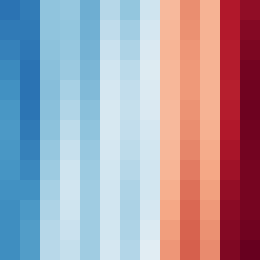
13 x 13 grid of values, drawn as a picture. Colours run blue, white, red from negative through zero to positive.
The ninth with the highest average is the bottom right. Overall the values sit about 50% of the way up the scale. No lone cell stands out from its neighbours. The field climbs toward the right. The top left is the ninth with the lowest average. Streaks run downward.
